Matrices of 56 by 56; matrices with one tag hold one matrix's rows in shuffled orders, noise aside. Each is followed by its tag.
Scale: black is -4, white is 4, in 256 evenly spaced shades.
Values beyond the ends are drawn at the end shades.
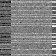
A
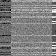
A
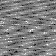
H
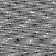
H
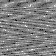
H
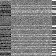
A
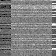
A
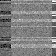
A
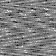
H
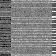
A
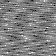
H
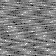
H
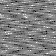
H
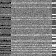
A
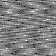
H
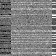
A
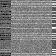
A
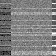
A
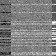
A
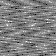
H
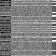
A
